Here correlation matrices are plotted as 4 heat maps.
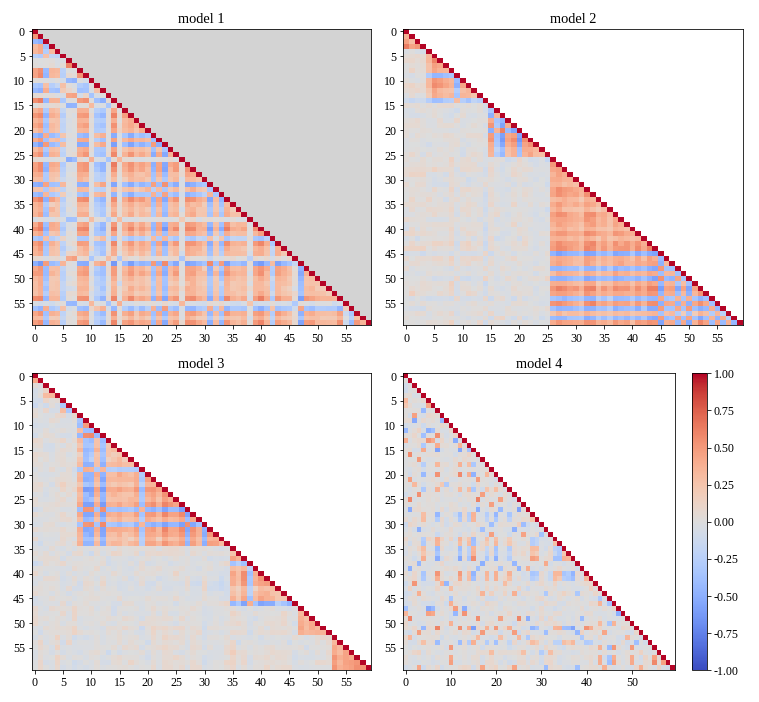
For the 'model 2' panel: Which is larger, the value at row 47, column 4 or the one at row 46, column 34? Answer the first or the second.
the second
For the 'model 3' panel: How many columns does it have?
60
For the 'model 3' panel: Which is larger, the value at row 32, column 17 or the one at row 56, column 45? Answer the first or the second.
the first
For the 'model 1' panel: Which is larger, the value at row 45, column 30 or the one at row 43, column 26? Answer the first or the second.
the first
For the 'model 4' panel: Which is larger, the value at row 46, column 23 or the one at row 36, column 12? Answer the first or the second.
the first
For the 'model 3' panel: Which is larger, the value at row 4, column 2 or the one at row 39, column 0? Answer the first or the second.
the first
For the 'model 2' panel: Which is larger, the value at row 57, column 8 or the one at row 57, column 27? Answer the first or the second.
the second
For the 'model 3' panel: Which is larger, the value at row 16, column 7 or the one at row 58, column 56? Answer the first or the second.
the second
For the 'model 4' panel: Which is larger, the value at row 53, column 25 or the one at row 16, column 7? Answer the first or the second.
the first
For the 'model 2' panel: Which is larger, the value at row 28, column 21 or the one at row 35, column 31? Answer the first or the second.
the second
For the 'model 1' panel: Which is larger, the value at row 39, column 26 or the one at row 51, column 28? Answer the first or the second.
the second
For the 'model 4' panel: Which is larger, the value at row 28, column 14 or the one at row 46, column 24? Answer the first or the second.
the second
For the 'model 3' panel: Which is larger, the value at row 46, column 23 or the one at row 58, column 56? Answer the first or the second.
the second
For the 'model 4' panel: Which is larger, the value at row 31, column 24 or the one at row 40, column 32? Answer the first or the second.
the second
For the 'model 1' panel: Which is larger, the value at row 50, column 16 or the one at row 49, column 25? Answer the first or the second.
the second
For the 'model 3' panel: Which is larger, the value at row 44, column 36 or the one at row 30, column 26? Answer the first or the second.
the first
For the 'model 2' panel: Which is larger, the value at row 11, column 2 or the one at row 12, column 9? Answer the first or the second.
the first
